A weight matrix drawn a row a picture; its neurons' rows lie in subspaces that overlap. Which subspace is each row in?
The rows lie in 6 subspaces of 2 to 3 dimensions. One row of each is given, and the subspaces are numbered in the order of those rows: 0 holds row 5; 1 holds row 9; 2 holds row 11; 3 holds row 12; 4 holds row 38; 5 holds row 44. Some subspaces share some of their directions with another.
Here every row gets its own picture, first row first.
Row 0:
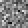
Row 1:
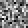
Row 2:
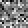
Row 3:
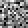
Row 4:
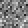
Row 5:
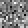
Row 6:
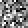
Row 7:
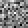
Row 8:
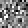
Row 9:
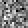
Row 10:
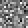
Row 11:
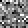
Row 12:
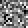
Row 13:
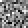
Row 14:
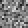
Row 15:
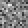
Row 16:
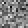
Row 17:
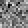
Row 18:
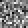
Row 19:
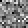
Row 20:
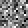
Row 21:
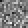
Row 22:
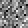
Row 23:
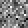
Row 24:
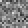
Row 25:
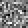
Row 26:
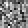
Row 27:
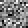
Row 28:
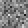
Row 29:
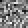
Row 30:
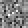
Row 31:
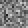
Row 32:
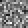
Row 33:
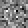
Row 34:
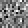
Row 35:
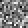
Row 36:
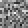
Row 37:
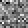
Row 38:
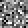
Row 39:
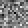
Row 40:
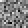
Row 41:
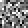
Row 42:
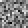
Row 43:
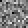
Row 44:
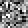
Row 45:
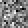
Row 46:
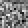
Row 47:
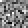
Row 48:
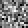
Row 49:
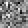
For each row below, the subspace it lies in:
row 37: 2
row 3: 4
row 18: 0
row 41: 5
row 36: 4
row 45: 1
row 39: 4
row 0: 3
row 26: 5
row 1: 0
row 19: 2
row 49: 5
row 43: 2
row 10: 3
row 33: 1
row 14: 0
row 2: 2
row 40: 5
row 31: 3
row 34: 3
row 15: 5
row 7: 4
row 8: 3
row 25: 5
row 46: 5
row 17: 5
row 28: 0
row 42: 0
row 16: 1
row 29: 4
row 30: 3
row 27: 3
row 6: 1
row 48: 0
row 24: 2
